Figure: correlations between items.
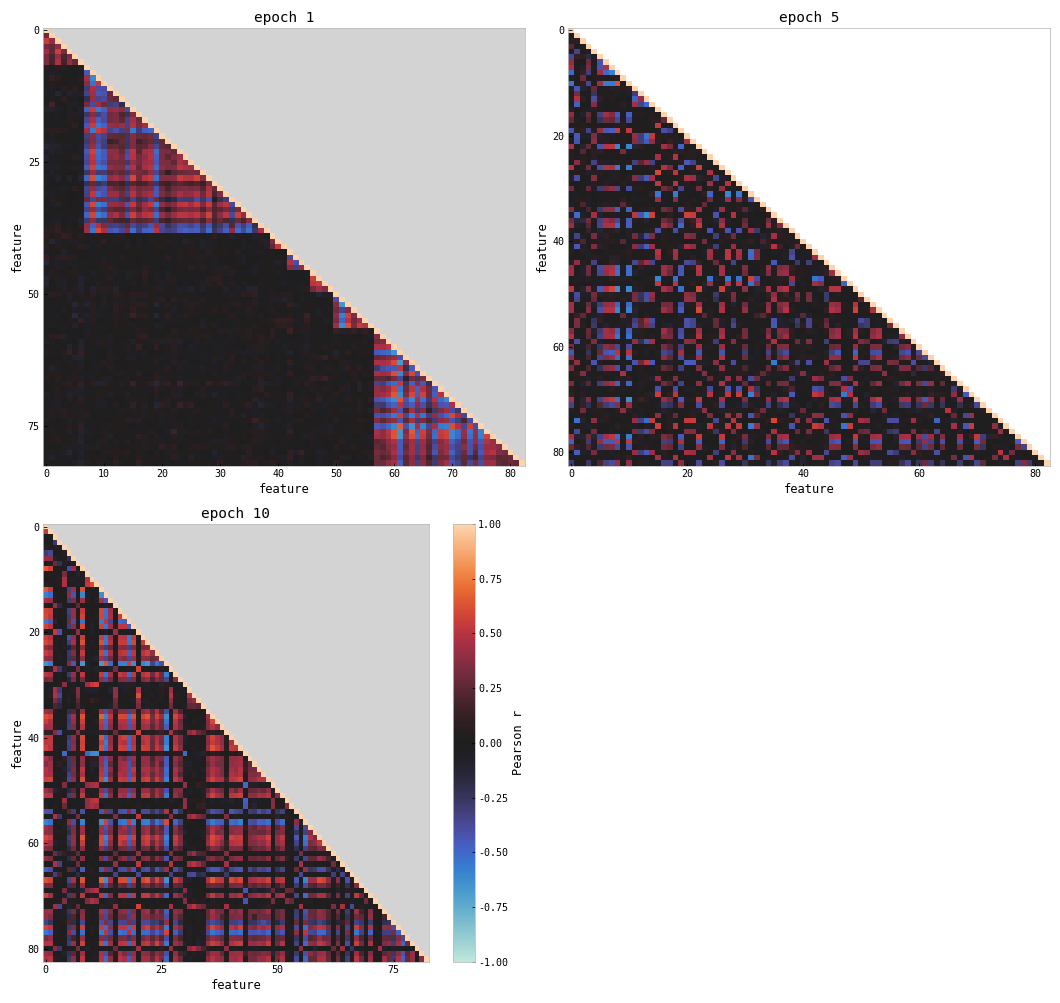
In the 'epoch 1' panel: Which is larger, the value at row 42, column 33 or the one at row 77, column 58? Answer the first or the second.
the second
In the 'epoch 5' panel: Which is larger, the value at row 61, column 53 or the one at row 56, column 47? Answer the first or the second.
the second
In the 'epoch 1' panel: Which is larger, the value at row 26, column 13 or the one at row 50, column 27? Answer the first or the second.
the first
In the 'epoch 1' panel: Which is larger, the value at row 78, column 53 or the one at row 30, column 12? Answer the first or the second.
the second
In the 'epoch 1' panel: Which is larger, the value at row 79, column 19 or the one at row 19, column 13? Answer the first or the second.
the first
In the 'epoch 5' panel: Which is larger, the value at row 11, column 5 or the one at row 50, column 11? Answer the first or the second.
the second
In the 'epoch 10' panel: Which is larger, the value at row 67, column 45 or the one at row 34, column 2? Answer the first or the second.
the first
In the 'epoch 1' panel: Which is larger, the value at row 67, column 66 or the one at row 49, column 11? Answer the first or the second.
the second
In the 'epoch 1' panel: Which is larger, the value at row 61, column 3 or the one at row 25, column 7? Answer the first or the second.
the first
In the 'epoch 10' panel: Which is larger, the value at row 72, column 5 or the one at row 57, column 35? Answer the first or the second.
the second
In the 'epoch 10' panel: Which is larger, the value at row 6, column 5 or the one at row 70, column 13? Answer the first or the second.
the first
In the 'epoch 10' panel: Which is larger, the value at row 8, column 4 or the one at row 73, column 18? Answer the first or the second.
the first
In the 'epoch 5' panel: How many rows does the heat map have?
83
